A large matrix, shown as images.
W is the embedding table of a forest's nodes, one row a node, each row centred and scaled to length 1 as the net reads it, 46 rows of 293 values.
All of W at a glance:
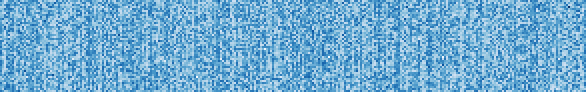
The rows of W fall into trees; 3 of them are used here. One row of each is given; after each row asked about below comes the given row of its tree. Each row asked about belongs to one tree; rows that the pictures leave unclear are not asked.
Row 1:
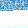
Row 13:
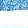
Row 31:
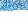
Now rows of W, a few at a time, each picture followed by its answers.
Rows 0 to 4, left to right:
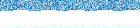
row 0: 31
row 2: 13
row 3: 1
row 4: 13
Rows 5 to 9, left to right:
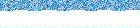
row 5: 13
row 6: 1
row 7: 13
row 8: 13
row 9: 31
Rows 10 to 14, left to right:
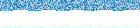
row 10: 31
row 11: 1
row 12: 31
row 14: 13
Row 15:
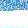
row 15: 31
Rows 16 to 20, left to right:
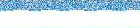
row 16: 31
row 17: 1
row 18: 31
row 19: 1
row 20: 31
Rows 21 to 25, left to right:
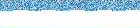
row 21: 1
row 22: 13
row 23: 31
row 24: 13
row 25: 31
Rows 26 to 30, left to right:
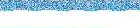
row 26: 31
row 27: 31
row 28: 1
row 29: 1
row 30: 31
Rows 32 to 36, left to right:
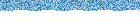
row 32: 31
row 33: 13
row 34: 31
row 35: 31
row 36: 13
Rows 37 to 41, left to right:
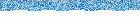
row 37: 13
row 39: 1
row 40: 13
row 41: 31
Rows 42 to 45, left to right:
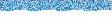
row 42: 13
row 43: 13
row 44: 13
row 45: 31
